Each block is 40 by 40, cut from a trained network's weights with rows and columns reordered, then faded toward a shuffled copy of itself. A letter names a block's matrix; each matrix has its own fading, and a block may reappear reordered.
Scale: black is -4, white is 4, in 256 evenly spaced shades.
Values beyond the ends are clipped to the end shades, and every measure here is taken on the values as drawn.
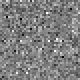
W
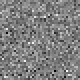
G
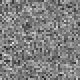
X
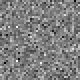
W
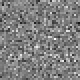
G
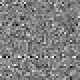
G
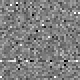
W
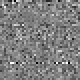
G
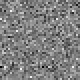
W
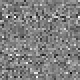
G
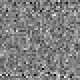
G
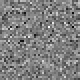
G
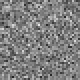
X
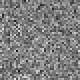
X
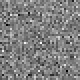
G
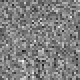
X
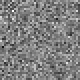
X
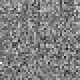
X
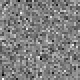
W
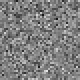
X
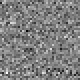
G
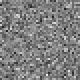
X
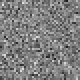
X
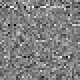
G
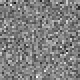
X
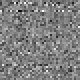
G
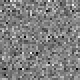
G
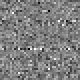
G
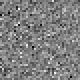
W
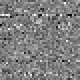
G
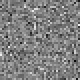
W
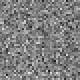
X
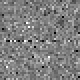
W
